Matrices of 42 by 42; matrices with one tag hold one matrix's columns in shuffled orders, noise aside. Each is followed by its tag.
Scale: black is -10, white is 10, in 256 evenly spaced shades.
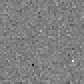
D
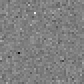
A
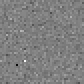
D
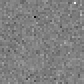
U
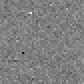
A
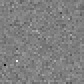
D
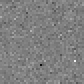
D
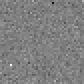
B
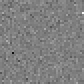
A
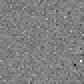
D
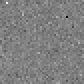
U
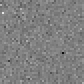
A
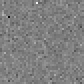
U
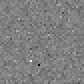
D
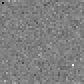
B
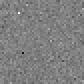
A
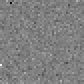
B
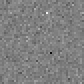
A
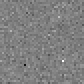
D
